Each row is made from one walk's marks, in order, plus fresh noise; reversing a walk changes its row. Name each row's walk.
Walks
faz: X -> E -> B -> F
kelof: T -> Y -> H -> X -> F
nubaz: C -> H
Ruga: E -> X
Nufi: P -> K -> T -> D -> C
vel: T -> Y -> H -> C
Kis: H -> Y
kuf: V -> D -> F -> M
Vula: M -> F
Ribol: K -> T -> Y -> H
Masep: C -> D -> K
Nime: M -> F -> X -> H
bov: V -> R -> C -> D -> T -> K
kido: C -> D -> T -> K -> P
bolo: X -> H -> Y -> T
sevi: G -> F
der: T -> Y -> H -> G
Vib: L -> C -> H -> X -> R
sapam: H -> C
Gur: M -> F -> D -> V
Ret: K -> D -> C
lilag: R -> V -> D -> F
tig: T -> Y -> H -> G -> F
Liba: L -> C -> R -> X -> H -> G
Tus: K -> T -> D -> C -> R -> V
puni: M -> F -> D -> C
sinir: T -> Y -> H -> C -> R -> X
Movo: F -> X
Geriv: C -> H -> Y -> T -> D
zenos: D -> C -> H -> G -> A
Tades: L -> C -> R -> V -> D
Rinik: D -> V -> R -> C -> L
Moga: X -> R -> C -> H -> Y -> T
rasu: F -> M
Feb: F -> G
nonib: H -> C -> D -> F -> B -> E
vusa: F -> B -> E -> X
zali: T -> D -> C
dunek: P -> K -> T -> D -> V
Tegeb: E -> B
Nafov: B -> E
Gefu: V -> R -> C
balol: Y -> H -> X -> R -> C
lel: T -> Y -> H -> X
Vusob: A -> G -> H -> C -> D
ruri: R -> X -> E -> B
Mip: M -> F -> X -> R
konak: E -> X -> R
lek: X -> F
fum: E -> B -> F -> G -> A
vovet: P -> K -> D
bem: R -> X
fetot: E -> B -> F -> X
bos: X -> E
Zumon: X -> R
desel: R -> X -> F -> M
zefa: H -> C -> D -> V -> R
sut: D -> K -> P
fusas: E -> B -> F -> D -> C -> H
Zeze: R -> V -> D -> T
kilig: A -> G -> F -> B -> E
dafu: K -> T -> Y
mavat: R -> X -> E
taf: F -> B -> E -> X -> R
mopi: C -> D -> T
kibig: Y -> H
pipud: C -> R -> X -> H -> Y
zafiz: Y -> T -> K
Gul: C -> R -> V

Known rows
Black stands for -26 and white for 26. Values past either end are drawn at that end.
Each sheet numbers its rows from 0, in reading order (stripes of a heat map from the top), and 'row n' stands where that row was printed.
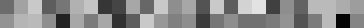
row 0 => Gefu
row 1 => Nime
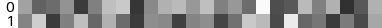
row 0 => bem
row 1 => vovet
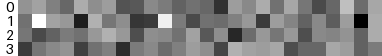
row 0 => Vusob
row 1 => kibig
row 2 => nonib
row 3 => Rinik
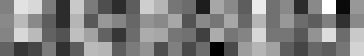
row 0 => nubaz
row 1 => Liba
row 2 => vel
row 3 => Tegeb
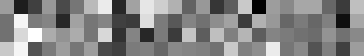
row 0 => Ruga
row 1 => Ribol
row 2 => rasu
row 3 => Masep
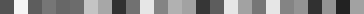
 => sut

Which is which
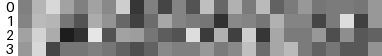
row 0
desel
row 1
fusas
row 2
Feb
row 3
bov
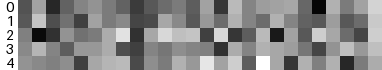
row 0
mopi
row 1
Moga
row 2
bos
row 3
Nufi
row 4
Zumon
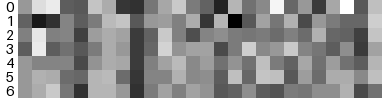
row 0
sapam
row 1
Nafov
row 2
pipud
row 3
kido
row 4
sinir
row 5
balol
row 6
kelof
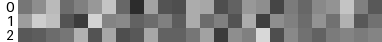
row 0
lilag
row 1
tig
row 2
Tades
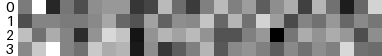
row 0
dafu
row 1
zefa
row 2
Movo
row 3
Vula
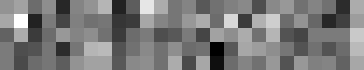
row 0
lel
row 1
zafiz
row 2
Geriv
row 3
ruri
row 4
kilig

